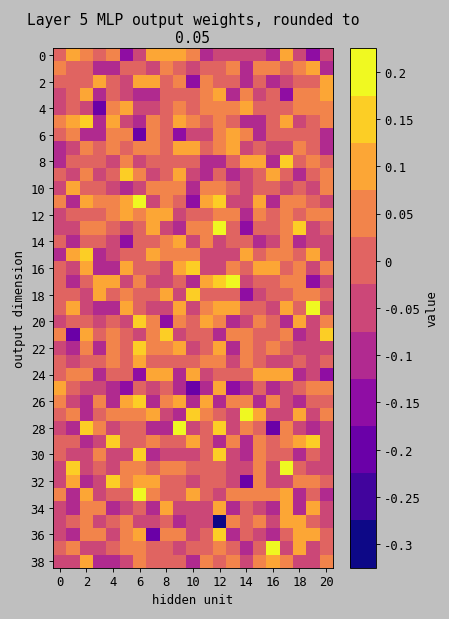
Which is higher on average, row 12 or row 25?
row 12
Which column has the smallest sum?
3
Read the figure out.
Title: Layer 5 MLP output weights, rounded to 0.05
x-axis: hidden unit, ticks 0 2 4 6 8 10 12 14 16 18 20
y-axis: output dimension, ticks 0 2 4 6 8 10 12 14 16 18 20 22 24 26 28 30 32 34 36 38 (0 at the top)
Colour bar: value, ticks -0.3 -0.25 -0.2 -0.15 -0.1 -0.05 0 0.05 0.1 0.15 0.2
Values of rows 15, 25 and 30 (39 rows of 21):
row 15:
-0.1 0.1 0.15 -0.1 -0.05 0 0 0.1 0.05 0.05 0.05 -0.05 -0.05 -0.05 0.1 0 0.05 0.05 0 0.1 -0.05
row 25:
0.1 0 -0.05 -0.05 -0.1 -0.15 0 -0.05 0 -0.1 -0.2 -0.1 0.1 -0.15 -0.1 0 -0.1 -0.05 0 0.05 0.05
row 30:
0 -0.05 -0.05 0.05 -0.05 -0.05 0.15 -0.1 -0.05 -0.05 -0.05 0 0.15 -0.05 -0.1 0.05 0 0 -0.1 0 -0.05
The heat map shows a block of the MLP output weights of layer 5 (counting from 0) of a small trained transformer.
